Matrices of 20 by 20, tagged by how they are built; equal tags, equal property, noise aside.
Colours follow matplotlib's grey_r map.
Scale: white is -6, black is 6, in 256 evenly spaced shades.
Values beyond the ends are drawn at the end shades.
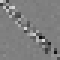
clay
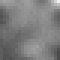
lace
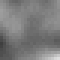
lace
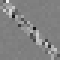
clay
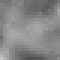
lace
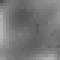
lace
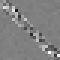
clay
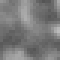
lace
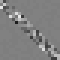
clay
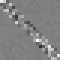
clay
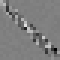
clay
